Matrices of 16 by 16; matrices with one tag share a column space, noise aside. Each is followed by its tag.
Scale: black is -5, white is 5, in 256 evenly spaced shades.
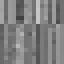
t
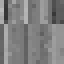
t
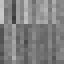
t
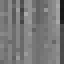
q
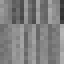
t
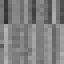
t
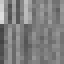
t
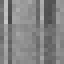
q
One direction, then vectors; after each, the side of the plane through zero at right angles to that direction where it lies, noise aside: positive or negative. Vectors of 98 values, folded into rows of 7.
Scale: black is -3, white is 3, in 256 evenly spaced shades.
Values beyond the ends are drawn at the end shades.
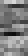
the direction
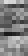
positive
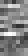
negative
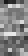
negative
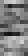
positive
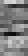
positive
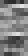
negative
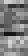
positive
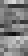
positive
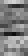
positive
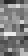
negative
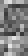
positive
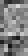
negative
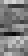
positive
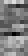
positive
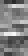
negative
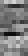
positive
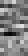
positive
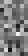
negative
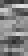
negative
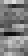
positive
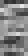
negative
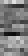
positive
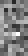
negative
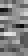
negative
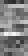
negative
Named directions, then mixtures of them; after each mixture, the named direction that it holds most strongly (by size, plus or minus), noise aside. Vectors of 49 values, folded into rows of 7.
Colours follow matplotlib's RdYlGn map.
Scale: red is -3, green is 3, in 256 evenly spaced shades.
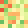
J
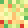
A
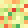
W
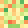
J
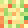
A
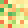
J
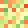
J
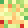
A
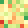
A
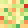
W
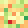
A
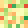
J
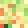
A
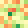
W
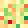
W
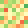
J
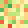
J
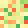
W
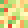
J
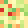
J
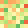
J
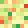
W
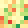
W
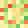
J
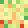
A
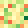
A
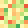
J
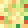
W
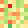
J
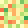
J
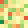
W
